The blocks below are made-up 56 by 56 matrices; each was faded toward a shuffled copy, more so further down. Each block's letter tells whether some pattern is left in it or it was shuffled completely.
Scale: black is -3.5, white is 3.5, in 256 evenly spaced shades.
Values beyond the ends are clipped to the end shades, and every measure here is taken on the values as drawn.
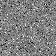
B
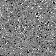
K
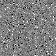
K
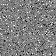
K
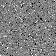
B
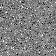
B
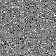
K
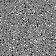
K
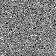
K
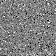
B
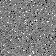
B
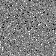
B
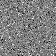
K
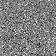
B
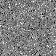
B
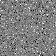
K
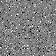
K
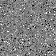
K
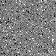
K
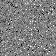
B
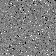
B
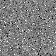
B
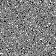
B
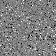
K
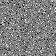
B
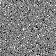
B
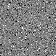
K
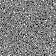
K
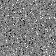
B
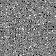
K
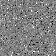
K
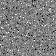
K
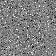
B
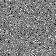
B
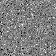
K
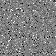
K
